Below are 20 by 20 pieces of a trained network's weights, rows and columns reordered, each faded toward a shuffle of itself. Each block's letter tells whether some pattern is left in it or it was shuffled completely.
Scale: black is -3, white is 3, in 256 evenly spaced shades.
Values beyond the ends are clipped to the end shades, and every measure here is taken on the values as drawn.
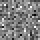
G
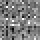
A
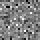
G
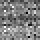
A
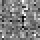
A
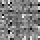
A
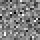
G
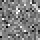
G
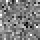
G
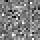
G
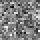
G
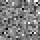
G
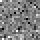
G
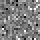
G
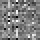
A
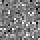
G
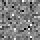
G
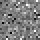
G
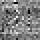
A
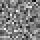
G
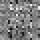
A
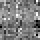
A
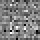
A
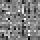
A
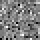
G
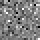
G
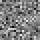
G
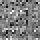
A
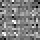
A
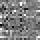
A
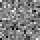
G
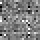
A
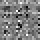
A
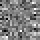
A
